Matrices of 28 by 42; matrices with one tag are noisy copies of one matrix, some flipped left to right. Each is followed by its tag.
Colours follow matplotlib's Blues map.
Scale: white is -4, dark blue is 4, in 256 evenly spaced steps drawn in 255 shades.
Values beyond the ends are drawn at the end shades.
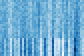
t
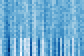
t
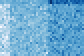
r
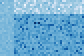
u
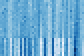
t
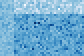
u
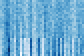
t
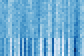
t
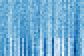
t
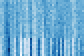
t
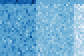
r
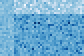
u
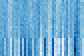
t
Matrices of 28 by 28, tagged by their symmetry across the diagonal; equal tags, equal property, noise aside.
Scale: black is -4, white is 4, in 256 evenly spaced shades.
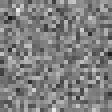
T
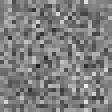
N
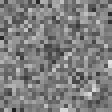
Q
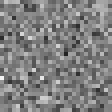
N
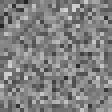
Q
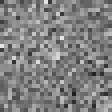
Q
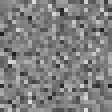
T
